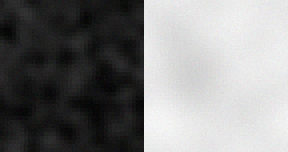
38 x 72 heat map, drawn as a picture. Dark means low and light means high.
The table splits into one row of 2 panels. Panel 1,1: very low, blotchy, faint in contrast. Panel 1,2: very high, smooth, faint in contrast.
